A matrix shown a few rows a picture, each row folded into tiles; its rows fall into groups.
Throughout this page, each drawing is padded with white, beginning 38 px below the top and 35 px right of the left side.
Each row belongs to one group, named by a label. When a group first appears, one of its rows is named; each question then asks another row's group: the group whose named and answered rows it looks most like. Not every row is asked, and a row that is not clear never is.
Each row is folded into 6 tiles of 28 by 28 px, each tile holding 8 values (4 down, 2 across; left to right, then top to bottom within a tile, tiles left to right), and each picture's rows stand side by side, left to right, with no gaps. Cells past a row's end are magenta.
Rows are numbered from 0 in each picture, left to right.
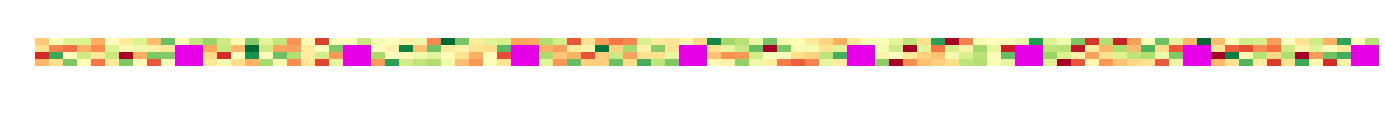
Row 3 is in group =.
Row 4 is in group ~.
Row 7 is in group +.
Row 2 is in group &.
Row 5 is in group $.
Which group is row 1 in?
~
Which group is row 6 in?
$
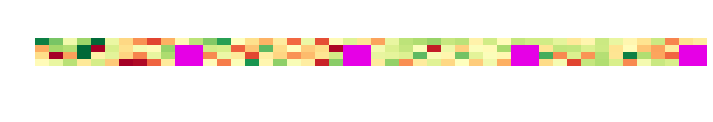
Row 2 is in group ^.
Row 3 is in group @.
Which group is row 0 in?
~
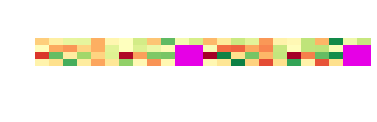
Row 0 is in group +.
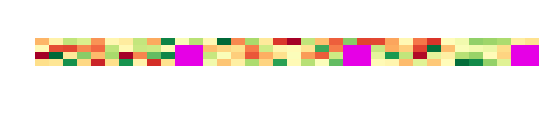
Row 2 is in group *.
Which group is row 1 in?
=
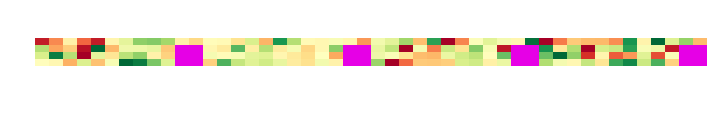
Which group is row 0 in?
*
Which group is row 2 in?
$
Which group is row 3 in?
*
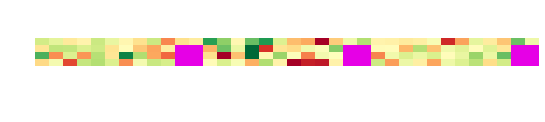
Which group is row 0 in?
@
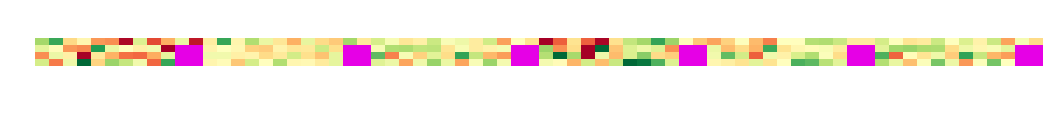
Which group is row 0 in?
=
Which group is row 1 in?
=
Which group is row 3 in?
*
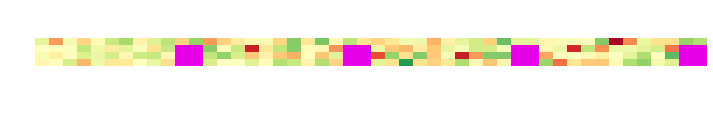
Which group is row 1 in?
*
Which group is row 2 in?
+
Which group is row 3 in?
$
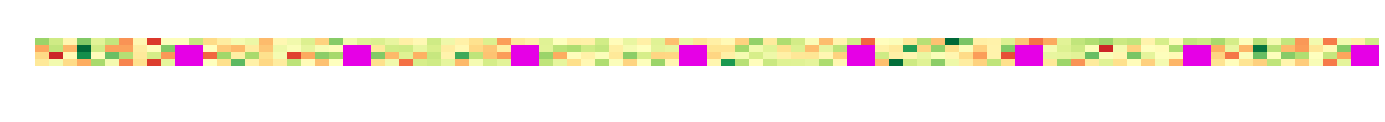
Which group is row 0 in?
~
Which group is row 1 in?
+
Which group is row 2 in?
@
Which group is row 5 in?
&
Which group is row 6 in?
^
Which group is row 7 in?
~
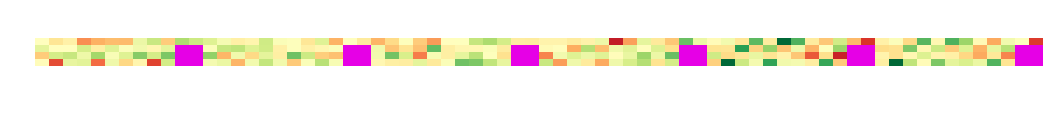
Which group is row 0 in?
$
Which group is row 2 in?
*
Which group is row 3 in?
$
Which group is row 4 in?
&
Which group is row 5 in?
&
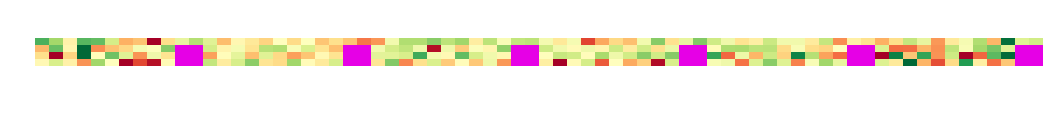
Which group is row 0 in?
~
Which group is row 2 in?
^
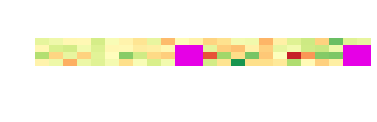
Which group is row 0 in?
@
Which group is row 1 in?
+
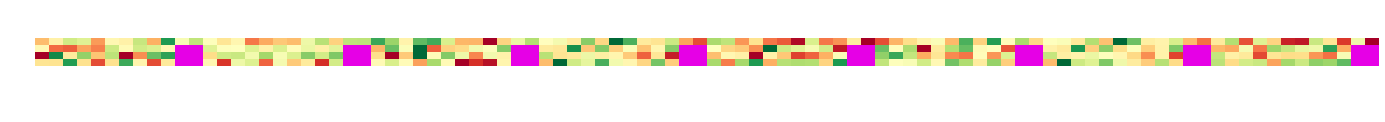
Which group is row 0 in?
+
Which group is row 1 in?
$
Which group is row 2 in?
~
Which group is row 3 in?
&
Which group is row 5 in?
*
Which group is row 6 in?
&
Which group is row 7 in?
=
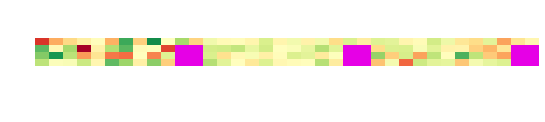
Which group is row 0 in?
*
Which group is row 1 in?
@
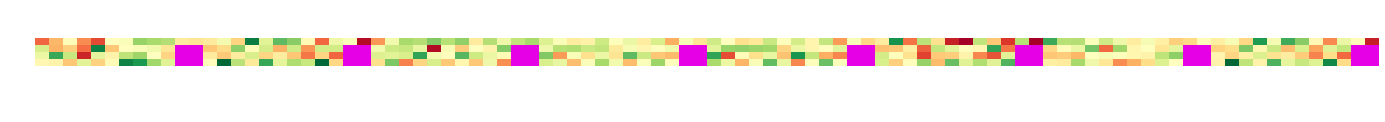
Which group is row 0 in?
*
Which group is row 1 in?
&
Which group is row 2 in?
^
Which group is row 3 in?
@
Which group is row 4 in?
@
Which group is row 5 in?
=
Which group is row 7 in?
&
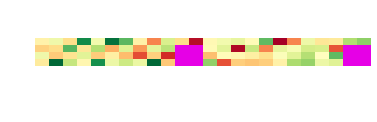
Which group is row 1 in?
$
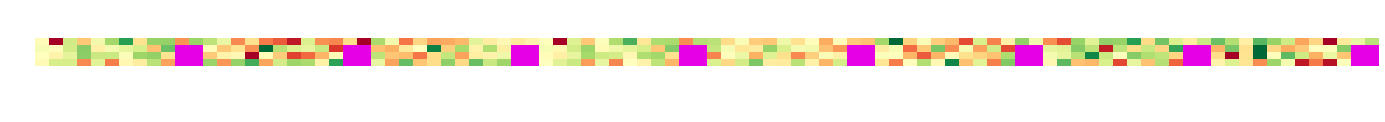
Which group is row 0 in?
^
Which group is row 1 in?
=
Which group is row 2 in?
=
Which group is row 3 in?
^
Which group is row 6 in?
^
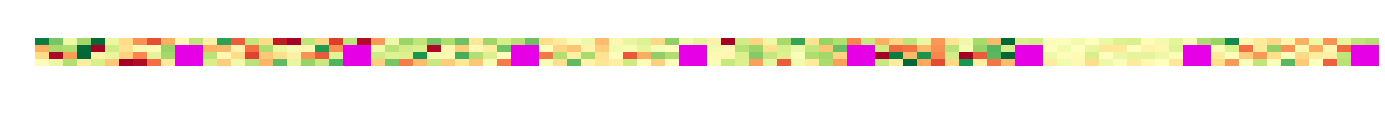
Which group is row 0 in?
~
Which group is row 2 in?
^
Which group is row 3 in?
+
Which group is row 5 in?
+
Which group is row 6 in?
^
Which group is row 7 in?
=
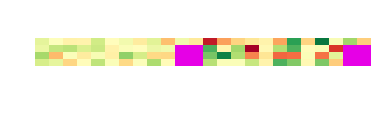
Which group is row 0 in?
@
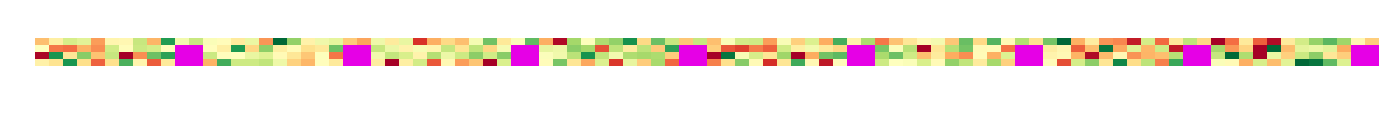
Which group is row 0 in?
+
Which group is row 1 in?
&
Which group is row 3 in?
^
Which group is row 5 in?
*
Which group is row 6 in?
=
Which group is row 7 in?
*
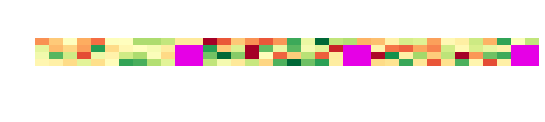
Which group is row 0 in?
*
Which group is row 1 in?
*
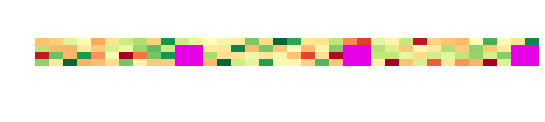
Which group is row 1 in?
&
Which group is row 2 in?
$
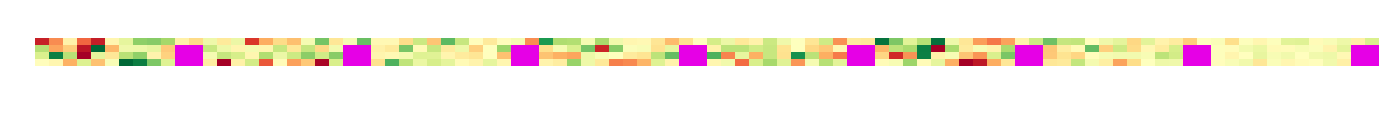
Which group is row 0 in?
*
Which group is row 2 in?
&
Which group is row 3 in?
~
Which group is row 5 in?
~
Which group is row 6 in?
~
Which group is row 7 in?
^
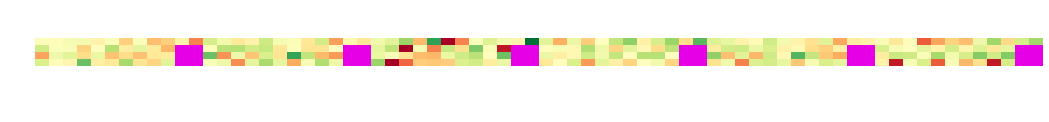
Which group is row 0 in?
=
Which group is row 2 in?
$
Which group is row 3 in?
^
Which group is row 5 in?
$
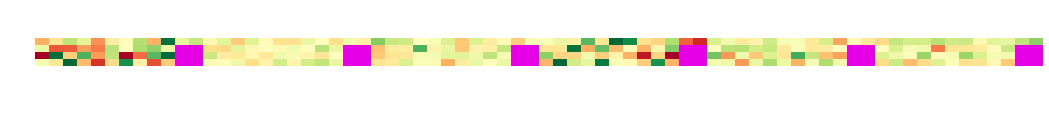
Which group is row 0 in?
+
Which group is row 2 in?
~
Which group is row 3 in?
&
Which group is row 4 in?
@
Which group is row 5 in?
^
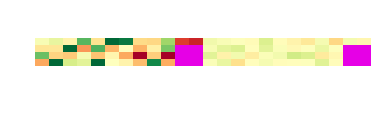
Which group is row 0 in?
&
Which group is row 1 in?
@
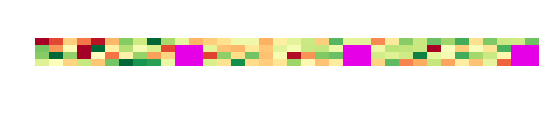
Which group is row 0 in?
*
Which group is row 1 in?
+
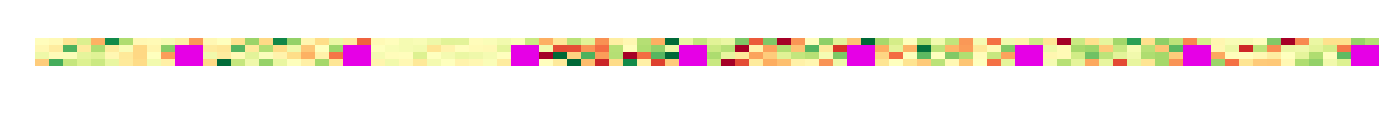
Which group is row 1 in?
&
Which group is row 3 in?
+
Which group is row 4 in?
$
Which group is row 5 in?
~
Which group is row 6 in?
^
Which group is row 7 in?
$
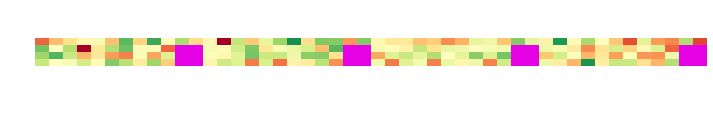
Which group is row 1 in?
^
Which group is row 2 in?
$
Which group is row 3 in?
=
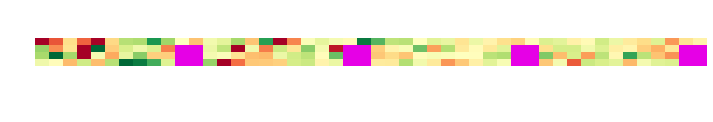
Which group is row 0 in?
*
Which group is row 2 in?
~
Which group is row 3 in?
@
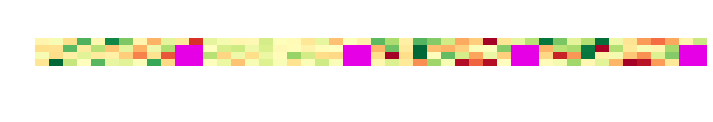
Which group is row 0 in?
&
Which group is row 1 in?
@
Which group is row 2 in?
~
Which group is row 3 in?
~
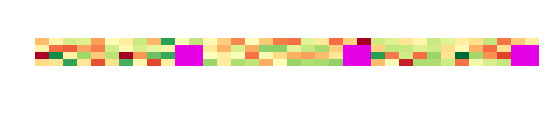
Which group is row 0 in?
+
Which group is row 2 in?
@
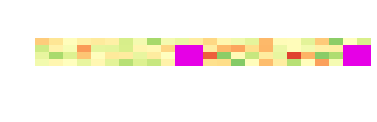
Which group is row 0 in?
*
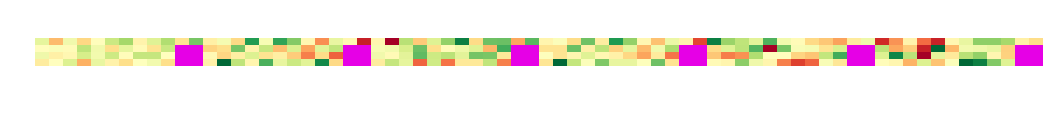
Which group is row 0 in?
^
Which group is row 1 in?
&
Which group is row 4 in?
~
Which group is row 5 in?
*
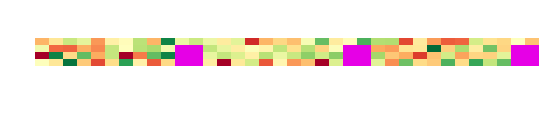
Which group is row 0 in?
+
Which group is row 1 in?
$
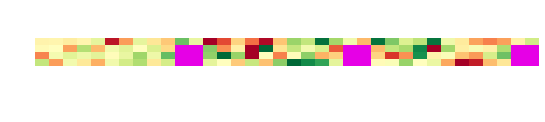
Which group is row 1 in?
*
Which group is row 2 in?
~
